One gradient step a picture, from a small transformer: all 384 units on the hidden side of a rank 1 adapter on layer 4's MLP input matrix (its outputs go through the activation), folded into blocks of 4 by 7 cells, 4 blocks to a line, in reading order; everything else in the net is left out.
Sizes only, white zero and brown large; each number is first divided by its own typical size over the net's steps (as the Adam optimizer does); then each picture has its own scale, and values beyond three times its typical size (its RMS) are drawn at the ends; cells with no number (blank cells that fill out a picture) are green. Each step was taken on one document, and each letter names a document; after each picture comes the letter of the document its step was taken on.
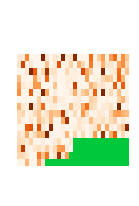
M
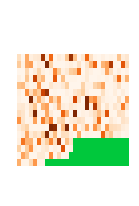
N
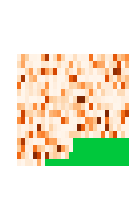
M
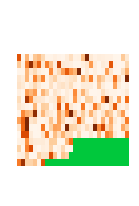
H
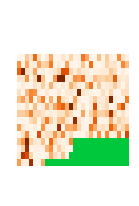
H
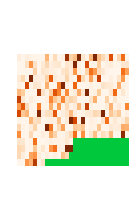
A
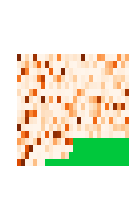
H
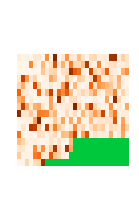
A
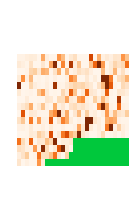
M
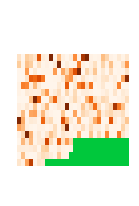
N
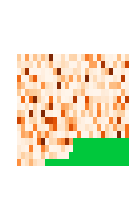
N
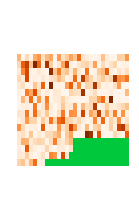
H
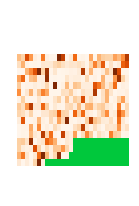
M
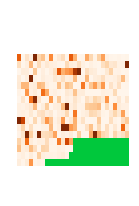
N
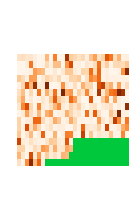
A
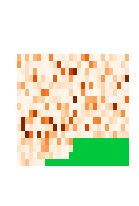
N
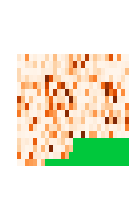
A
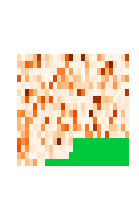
H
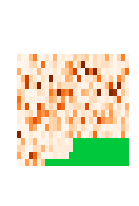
A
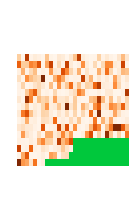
H
